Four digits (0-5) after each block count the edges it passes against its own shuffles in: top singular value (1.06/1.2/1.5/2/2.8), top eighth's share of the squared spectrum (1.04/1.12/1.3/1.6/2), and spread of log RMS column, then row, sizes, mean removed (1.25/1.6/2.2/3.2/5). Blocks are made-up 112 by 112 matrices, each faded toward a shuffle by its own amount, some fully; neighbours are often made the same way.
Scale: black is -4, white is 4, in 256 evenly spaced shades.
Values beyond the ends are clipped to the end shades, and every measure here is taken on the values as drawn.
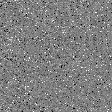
3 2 0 1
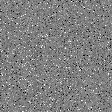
2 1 0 0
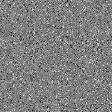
3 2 1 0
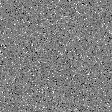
1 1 0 0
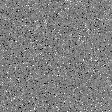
1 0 0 0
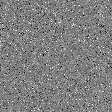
0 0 0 0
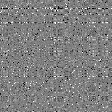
5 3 2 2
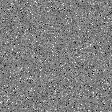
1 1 0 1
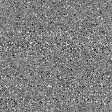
1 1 0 3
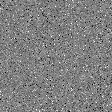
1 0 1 0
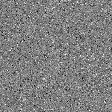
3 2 0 0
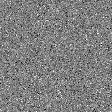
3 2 1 0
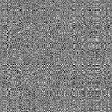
5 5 3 3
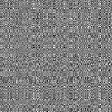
5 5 4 4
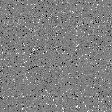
4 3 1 2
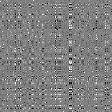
5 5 3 3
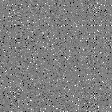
4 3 1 1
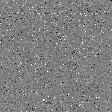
2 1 0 0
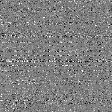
3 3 1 3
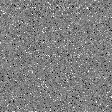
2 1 0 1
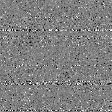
4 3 1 3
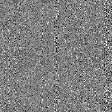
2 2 4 0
